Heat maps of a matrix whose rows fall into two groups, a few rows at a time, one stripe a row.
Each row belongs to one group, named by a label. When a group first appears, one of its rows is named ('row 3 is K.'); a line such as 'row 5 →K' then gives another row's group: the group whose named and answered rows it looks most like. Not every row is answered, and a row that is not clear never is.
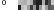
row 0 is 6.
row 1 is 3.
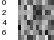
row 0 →3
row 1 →6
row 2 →6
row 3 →6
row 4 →3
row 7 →3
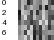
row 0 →3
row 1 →6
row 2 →3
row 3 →3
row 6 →6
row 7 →6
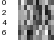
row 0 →3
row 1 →6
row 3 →6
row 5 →3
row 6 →3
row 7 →3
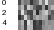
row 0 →3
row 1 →6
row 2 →3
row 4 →6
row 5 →6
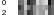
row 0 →3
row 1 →3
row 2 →3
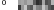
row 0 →6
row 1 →3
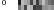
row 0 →3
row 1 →6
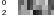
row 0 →3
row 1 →3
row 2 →6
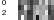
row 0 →3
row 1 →3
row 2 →3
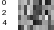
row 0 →6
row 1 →6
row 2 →6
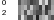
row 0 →3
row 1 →6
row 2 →6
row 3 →3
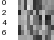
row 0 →6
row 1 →6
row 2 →3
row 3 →6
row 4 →6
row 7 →6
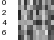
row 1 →6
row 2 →3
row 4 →6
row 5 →3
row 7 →3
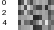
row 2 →3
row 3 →6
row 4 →3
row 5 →6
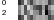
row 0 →3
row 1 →6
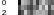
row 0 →3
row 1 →3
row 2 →3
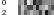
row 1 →3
